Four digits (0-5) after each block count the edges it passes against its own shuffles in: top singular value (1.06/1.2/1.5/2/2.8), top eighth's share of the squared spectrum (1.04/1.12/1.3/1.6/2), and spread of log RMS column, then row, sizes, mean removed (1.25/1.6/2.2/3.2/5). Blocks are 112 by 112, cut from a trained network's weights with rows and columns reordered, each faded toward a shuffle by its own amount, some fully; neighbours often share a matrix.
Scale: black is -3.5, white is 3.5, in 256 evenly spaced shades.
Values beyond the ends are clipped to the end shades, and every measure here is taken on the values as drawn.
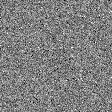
0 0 0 0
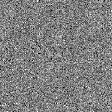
3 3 1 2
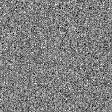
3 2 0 1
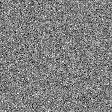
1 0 0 0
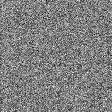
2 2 0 0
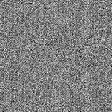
4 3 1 1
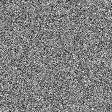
0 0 0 0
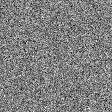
0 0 0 0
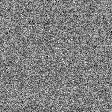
2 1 0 0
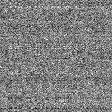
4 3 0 2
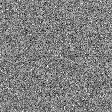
0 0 0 0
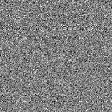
4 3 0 2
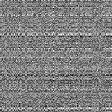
5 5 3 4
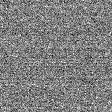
3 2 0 0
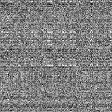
4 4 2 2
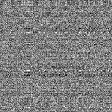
4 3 1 2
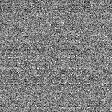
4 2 0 1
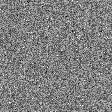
0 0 0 0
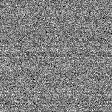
3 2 0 1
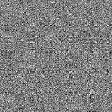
4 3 1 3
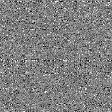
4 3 1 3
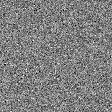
2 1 0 0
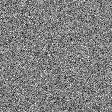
1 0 0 0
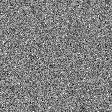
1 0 0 0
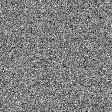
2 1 0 0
